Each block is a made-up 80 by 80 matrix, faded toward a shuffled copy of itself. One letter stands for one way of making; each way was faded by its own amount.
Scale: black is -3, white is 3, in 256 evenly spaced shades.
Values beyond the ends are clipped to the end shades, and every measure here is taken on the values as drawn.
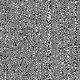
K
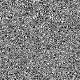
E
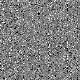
K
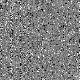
K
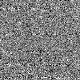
E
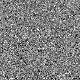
E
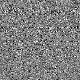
E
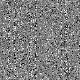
K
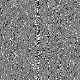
K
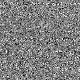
E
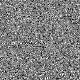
E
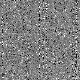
K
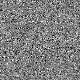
E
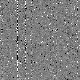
K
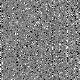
K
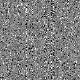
K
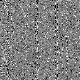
K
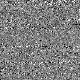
E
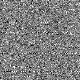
E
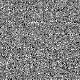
E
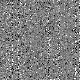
K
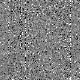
K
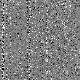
K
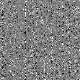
K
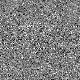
E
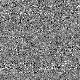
E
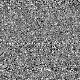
E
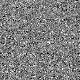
E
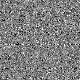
E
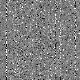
K
